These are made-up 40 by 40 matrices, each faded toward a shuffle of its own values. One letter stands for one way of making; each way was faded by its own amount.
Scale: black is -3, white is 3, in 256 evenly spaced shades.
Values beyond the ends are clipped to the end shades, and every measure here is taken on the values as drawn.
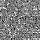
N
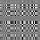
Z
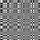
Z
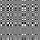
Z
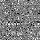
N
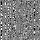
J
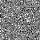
N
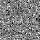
N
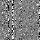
J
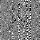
J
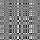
Z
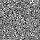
N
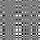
Z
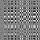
Z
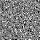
N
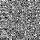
N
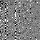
J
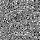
N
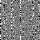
J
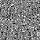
N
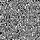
N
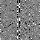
J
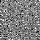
N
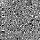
N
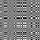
Z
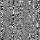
J
